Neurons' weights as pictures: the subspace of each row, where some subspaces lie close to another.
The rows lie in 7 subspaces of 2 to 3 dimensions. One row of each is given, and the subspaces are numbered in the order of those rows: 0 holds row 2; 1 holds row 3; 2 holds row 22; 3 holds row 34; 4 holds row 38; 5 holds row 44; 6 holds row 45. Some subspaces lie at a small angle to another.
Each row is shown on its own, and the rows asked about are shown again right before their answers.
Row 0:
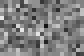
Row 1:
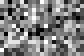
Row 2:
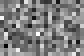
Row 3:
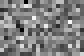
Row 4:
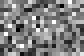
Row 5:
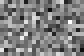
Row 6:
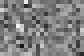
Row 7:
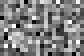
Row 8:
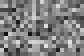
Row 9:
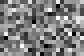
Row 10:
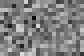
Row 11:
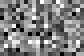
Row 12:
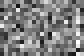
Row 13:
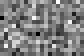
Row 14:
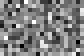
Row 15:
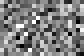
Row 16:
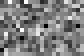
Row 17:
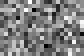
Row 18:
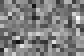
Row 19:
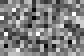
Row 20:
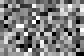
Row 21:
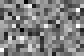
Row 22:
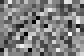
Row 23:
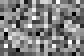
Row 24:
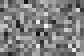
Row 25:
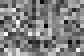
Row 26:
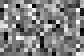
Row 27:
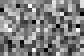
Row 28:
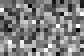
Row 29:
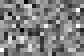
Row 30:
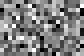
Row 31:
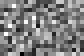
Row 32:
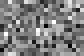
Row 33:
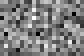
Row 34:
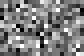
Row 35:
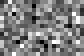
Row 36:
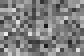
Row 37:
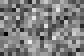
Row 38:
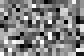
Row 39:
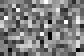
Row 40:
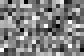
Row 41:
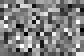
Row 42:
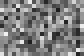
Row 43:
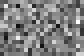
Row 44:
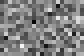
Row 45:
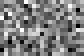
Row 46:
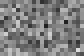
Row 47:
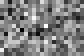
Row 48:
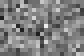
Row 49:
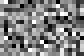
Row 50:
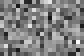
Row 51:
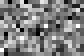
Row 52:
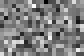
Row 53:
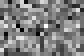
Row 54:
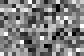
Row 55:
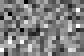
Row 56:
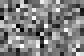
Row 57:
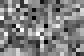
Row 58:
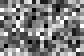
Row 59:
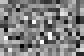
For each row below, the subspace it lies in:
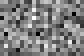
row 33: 0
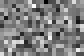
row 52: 4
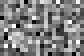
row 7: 0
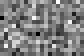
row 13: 0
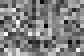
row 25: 4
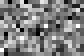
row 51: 2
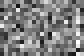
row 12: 5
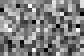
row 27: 6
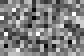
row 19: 0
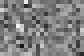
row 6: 1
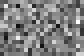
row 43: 6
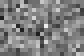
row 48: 3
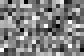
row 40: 1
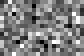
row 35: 0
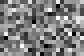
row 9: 5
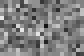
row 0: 3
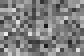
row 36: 4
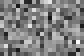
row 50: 0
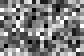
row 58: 5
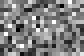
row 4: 1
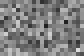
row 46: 4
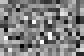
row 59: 4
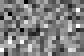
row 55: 6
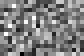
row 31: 1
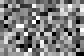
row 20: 2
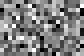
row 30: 6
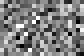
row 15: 2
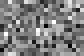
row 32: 1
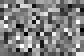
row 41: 2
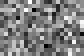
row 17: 0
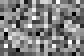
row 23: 0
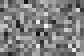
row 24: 1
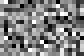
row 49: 4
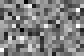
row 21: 6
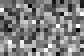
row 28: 6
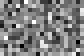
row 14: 0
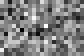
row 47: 3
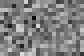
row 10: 1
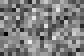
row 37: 5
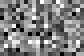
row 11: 5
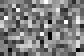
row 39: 4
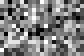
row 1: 3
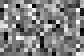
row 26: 6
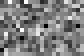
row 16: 2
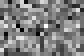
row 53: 2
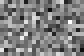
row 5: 1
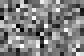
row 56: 3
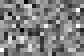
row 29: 6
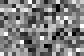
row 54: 5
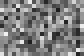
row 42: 5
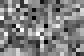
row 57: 3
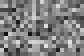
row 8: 4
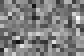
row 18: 5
